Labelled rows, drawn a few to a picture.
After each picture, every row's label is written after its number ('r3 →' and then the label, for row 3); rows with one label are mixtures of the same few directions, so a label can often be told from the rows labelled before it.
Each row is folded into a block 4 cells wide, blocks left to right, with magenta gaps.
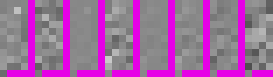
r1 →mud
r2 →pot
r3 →mud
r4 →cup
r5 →cup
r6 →cup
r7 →cup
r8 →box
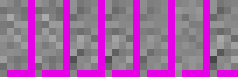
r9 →pot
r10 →pot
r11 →cup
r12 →cup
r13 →cup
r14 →pot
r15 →cup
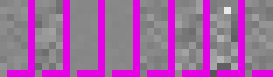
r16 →pot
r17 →box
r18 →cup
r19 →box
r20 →pot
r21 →box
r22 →mud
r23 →pot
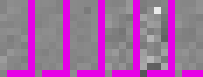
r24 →cup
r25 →box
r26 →mud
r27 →box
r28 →mud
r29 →box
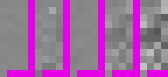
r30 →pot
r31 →mud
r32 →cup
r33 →box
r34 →box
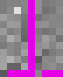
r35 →mud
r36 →cup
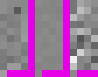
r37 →mud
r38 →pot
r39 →cup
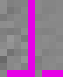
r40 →cup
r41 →cup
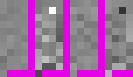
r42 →cup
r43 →mud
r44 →pot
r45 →mud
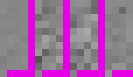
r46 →cup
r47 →cup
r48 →box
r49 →mud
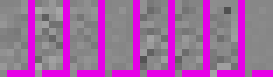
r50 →box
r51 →pot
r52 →pot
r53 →mud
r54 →cup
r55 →cup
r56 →mud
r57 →mud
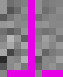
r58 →cup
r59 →cup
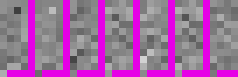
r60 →mud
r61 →mud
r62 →cup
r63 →pot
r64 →cup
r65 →pot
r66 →pot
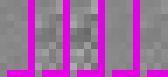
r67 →pot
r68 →box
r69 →box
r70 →box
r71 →box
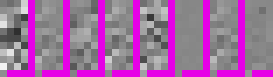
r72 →box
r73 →cup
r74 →box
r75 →cup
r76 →pot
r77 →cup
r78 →cup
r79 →mud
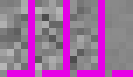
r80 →box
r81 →pot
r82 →cup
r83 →box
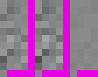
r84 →cup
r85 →cup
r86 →box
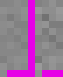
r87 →pot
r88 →pot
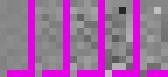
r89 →cup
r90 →pot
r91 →pot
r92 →mud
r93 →mud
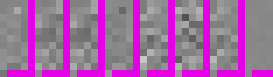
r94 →mud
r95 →box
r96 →box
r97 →mud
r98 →cup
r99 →pot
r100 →cup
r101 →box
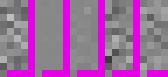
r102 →pot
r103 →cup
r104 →mud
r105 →cup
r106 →pot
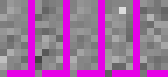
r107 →cup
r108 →cup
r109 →cup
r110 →mud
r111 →pot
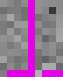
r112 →pot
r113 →mud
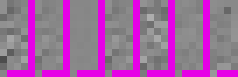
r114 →cup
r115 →cup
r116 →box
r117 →cup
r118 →pot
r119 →box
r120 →mud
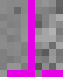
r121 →mud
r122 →box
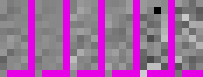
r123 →cup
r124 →cup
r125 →cup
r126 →box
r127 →mud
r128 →pot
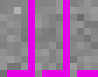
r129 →mud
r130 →box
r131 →pot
